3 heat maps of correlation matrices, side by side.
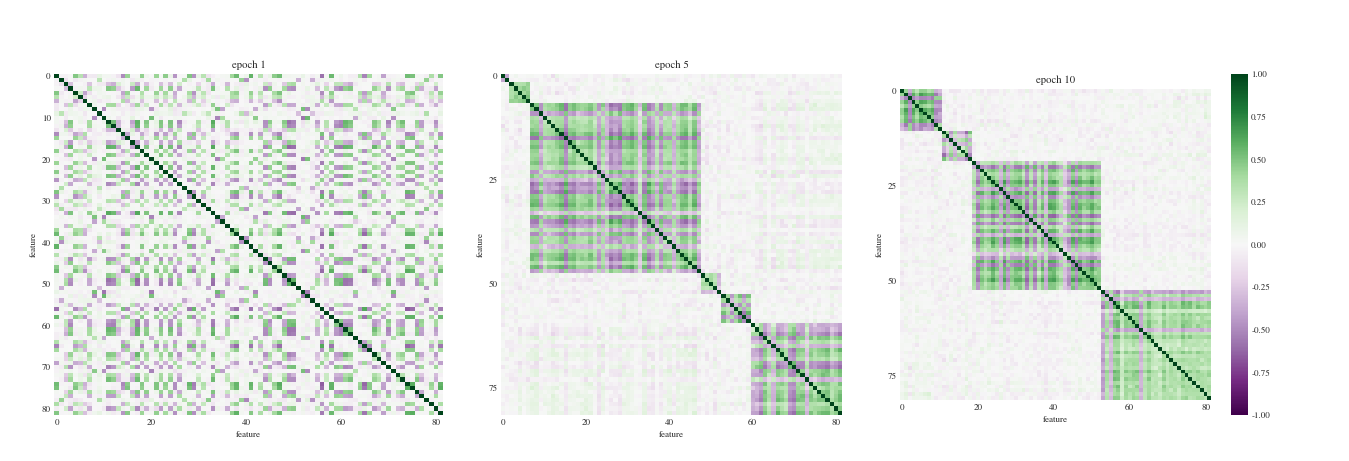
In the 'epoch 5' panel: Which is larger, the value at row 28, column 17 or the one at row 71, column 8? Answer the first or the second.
the second
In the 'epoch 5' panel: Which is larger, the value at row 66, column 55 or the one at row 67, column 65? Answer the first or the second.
the first
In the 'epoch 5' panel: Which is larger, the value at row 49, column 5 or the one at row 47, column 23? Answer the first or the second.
the second
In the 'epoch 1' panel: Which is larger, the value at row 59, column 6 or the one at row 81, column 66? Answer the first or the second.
the second
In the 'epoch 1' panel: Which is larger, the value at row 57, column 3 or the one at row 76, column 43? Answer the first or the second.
the first
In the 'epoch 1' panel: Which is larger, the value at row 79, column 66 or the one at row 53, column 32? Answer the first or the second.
the first
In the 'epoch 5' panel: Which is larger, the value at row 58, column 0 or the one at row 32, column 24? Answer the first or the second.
the second
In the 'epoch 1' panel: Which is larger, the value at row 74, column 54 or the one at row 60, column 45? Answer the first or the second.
the first
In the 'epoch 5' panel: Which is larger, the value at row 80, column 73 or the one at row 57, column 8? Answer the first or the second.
the second
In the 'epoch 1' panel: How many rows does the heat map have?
82
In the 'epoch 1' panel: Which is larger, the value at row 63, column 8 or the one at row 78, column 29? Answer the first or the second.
the first
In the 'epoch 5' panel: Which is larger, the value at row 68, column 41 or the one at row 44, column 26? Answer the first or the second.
the first
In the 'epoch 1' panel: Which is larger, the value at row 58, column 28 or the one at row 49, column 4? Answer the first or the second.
the first
